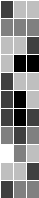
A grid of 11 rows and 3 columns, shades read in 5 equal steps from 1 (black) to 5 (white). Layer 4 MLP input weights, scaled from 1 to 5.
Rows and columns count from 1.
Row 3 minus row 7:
2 3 0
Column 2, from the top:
4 3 4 1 4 1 1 2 3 4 3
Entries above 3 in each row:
2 0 2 1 2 1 0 0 2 2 0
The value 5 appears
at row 9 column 1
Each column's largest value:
5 4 4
